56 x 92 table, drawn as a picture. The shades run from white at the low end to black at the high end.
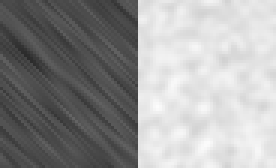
It is made of 1 by 2 panels. Panel 1,1: high, slanting down to the right, faint in contrast. Panel 1,2: very low, blotchy, faint in contrast.
